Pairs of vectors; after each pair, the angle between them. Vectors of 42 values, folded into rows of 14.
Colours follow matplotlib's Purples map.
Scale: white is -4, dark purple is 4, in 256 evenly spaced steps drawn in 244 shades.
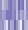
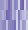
partly aligned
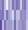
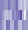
orthogonal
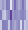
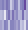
partly aligned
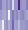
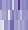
nearly parallel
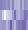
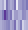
partly opposed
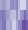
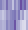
nearly opposite
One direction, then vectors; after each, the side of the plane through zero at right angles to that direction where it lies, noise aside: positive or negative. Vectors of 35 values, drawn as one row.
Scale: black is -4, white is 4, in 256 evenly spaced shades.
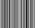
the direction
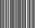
negative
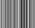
positive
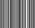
negative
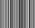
negative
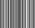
negative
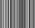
negative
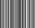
negative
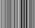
positive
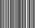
negative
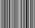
positive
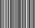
negative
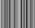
positive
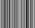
positive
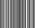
negative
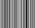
positive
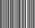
negative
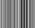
positive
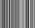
positive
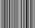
positive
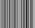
positive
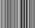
positive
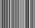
positive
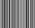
positive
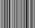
positive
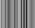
positive
